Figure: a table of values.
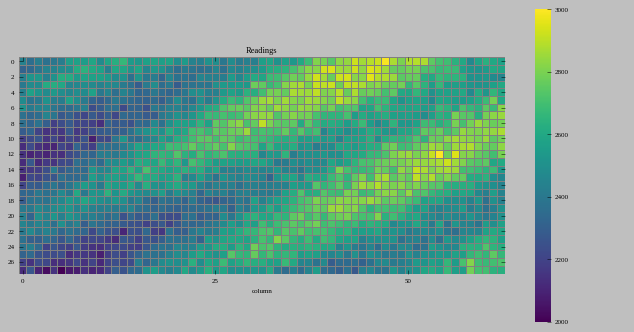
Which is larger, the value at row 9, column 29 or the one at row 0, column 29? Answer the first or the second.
the first
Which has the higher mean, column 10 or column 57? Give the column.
57
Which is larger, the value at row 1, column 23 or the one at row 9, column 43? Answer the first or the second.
the second
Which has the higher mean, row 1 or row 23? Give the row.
1
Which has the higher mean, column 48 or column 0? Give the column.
48
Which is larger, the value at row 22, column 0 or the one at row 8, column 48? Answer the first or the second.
the second
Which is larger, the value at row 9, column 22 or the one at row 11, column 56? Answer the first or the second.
the second
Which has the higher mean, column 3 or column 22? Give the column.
22
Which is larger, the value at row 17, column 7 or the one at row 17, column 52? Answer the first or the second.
the second
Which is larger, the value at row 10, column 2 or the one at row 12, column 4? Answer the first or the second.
the first
